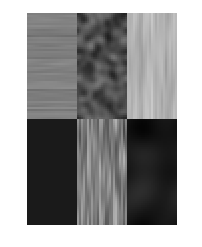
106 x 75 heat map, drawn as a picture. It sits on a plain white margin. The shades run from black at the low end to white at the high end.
It is made of 2 by 3 panels. Panel 1,1: middling, streaked across, faint in contrast. Panel 1,2: low, blotchy. Panel 1,3: high, streaked downward, faint in contrast. Panel 2,1: very low, flat. Panel 2,2: middling, streaked downward. Panel 2,3: very low, smooth, faint in contrast.
